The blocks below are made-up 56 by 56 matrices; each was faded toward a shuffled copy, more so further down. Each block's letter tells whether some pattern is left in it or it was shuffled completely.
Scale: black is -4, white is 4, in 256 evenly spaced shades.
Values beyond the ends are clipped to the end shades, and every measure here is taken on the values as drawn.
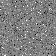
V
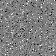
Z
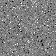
V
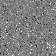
V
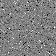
V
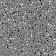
V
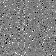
Z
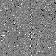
Z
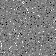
V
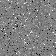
V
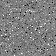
V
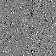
Z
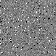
Z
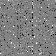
Z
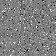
Z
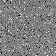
V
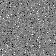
V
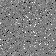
V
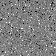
Z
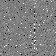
Z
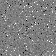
V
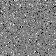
V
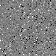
Z
